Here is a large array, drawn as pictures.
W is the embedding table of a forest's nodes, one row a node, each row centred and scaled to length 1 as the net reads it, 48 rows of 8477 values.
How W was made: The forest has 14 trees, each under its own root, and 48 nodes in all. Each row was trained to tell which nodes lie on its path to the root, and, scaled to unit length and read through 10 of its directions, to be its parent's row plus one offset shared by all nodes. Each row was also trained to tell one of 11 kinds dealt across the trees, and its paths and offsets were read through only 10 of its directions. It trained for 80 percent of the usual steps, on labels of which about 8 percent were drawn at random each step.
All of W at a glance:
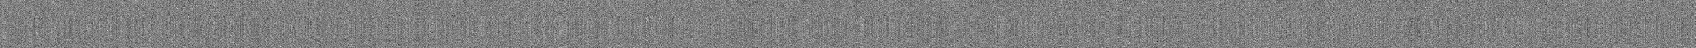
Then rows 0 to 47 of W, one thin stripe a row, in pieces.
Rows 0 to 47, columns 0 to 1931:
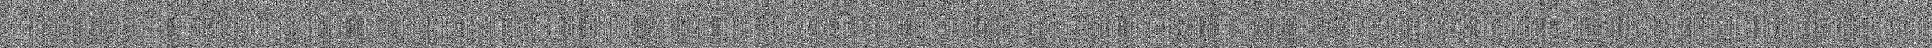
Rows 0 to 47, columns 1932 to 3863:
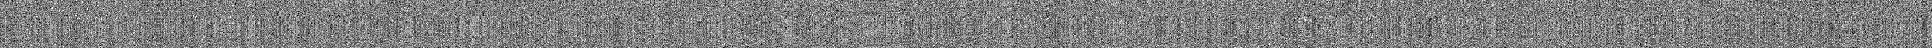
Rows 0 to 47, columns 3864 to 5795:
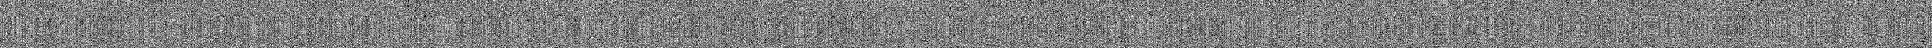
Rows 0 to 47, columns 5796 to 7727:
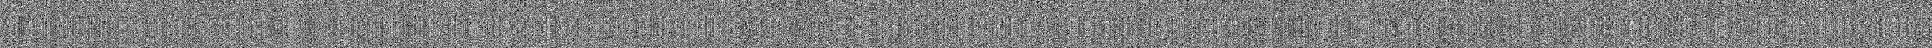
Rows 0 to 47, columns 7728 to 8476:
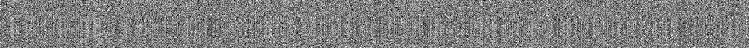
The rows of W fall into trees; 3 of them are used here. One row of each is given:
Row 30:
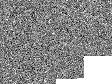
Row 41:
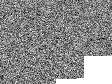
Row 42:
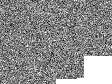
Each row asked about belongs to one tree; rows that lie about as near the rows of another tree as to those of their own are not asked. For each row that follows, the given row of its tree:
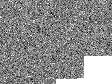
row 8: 41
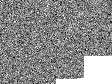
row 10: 41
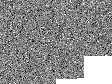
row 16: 30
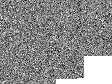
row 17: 30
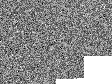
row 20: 30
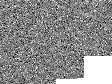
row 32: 41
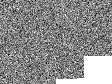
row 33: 30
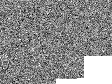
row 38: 41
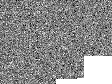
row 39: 42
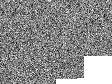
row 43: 30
